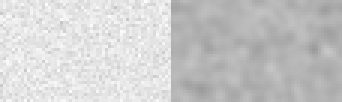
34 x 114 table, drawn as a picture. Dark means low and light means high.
It is made of 1 by 2 panels. Panel 1,1: very high, fine-grained, faint in contrast. Panel 1,2: high, blotchy, faint in contrast.
